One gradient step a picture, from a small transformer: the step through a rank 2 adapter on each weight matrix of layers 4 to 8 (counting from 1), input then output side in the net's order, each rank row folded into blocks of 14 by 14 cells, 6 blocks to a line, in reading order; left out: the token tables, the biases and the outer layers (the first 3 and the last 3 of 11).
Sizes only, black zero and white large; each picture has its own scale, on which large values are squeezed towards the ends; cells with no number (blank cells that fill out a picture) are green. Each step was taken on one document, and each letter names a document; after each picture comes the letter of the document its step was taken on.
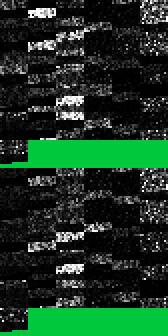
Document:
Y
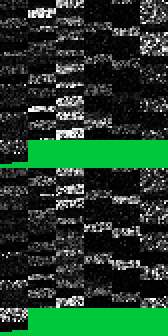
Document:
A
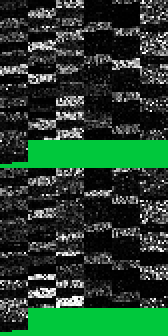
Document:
A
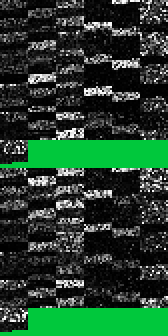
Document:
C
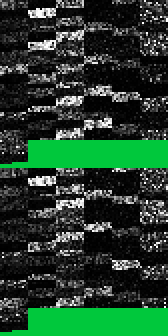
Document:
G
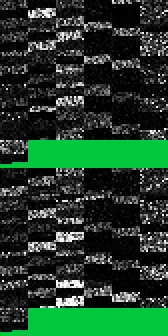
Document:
A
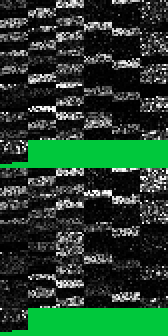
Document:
C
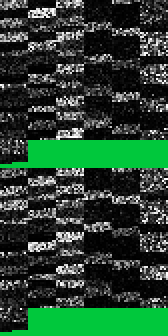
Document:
A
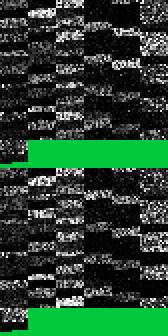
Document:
A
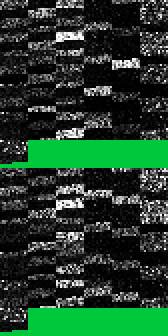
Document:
C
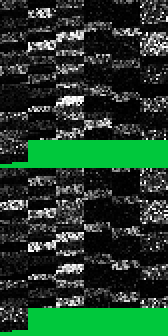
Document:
Y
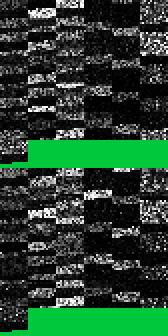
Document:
G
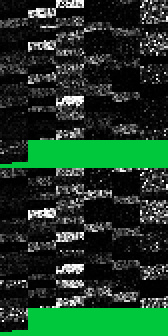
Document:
Y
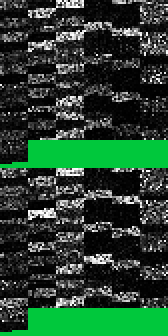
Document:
G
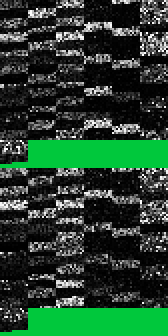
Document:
C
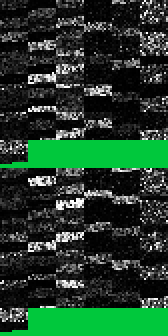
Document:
G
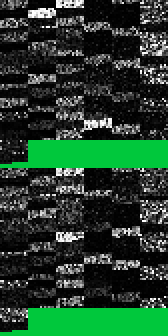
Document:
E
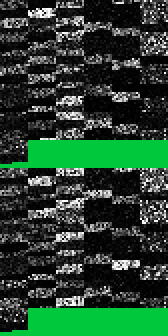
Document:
G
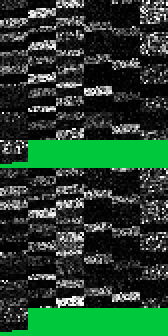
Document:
C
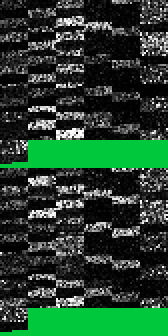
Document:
C
